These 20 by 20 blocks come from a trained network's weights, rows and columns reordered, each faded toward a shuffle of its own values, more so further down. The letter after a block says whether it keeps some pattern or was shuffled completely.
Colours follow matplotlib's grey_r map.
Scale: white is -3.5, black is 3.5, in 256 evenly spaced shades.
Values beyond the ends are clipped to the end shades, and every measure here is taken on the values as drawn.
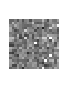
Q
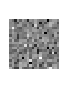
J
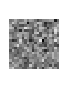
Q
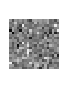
J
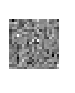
J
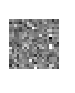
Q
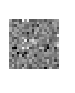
Q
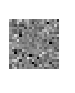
J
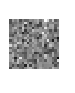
J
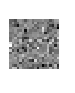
J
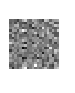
Q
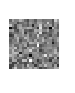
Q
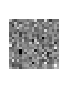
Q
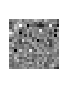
Q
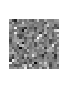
J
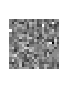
J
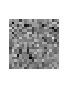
Q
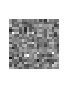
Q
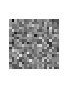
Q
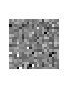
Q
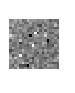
J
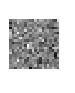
J
